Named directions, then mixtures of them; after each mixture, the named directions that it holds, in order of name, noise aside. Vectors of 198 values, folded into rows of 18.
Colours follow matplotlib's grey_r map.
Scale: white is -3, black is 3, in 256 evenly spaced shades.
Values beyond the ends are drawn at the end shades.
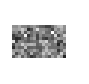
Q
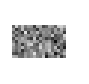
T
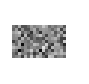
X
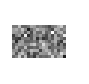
Q, X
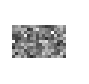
Q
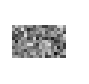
Q, T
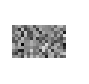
T, X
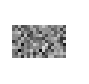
X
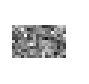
Q, T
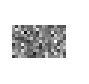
Q, T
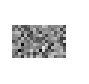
X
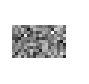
Q, X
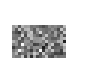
X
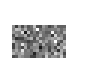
Q, T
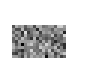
T, X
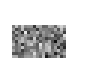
T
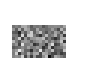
X
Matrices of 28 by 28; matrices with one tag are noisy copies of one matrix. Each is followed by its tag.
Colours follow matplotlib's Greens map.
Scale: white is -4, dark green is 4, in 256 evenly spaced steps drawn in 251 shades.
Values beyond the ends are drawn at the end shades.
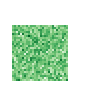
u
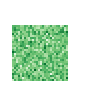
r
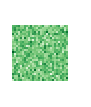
r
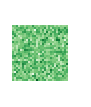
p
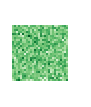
u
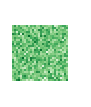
u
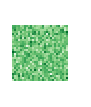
r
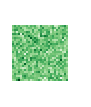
u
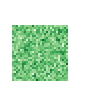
p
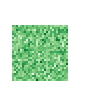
p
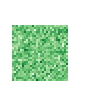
p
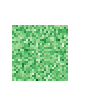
p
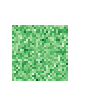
p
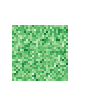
p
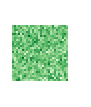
u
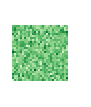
r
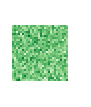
u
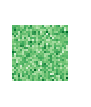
r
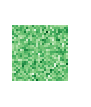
p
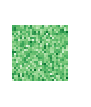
r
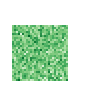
u
